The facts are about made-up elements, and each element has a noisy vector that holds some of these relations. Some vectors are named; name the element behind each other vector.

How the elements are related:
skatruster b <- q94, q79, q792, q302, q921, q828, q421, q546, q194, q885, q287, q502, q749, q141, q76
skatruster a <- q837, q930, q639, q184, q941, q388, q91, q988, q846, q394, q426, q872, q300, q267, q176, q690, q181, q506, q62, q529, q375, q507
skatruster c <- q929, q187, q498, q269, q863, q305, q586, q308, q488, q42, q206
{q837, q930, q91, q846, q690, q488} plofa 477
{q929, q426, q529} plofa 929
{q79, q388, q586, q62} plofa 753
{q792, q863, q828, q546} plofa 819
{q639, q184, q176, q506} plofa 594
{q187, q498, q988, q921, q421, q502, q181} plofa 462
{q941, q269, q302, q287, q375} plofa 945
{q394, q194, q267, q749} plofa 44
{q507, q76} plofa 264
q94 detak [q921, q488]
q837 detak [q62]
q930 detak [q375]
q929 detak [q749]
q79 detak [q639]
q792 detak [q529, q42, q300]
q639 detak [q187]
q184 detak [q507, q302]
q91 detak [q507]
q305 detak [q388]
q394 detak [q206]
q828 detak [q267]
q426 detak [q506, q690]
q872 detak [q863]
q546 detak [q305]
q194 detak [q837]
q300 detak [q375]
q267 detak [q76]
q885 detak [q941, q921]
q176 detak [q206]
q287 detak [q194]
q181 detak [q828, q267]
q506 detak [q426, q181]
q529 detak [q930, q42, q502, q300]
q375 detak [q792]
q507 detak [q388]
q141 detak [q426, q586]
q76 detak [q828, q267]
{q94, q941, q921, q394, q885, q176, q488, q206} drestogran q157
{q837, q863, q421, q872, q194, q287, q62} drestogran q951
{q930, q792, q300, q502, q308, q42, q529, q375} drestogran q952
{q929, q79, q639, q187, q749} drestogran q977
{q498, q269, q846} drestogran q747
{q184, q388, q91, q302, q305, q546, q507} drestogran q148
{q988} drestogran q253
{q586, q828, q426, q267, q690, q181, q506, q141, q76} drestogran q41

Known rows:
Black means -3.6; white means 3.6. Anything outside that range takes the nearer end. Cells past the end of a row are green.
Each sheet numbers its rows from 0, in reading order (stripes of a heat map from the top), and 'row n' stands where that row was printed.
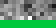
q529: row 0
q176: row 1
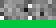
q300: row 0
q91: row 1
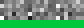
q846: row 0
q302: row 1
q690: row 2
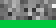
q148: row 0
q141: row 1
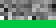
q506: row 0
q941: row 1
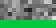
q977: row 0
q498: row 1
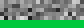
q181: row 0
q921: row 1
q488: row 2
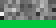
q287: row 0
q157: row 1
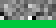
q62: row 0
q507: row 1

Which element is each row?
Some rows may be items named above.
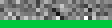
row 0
q863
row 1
q305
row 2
q388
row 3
q506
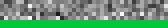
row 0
q929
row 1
q690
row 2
q62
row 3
q529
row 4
q792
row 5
q828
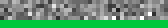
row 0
q41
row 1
q828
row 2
q79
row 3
q529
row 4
q506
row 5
q930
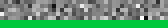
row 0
q194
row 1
q375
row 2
q141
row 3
q426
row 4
q141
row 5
q267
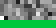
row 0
q394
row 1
q586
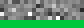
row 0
q749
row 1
q76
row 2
q872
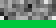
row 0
q988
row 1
q269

